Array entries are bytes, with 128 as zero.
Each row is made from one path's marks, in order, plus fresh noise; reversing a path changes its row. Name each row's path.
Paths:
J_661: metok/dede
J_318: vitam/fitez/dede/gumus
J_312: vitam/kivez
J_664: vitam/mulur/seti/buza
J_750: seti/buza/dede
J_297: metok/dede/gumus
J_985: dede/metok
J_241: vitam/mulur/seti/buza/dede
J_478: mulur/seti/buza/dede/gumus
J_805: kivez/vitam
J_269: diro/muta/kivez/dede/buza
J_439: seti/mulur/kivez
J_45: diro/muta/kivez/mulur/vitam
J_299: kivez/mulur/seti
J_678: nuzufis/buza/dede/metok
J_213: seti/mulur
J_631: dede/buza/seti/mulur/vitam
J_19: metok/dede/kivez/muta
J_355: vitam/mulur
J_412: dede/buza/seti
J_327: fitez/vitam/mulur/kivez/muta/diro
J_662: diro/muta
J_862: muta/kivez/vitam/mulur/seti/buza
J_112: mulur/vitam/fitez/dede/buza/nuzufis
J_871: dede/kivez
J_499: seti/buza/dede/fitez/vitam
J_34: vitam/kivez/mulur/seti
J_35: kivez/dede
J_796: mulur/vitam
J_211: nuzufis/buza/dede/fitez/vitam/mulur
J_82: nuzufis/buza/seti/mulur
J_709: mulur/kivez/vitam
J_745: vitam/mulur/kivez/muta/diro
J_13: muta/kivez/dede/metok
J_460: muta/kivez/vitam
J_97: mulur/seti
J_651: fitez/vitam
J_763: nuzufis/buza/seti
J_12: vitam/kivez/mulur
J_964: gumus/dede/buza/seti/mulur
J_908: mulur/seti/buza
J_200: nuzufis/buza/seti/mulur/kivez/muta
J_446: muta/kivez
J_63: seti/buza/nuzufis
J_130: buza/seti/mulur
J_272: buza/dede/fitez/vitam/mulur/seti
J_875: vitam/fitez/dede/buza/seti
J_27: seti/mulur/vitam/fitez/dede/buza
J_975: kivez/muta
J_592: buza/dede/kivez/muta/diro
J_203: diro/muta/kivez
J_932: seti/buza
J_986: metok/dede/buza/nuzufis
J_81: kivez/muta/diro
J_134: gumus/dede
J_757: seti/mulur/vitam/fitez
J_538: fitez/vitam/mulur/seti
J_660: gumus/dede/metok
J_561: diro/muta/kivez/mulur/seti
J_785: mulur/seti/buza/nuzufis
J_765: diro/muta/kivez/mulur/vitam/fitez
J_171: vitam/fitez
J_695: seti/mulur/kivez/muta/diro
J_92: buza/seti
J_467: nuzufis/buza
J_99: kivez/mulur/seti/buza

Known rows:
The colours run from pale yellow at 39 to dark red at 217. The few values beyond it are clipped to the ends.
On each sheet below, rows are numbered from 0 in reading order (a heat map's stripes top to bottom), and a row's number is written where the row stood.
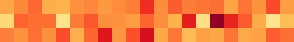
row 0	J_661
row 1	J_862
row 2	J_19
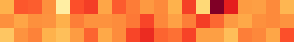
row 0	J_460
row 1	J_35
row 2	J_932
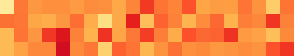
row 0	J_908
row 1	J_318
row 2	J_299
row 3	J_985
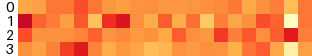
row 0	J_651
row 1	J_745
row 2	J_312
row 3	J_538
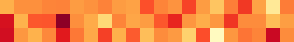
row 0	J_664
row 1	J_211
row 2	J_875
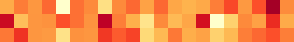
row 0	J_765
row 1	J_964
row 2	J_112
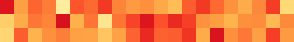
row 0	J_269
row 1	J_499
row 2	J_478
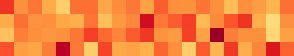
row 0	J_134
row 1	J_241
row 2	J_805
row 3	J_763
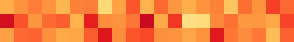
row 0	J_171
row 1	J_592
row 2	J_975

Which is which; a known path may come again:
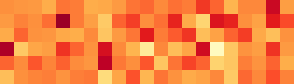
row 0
J_297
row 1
J_678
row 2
J_241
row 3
J_964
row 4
J_986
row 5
J_171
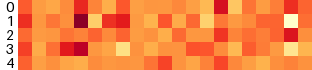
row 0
J_92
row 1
J_327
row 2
J_312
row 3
J_272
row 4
J_35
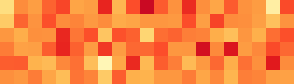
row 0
J_99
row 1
J_97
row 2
J_660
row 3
J_12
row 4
J_318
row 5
J_213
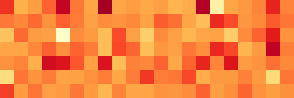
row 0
J_412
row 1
J_467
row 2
J_757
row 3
J_13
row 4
J_34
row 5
J_908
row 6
J_355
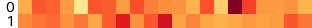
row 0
J_460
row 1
J_19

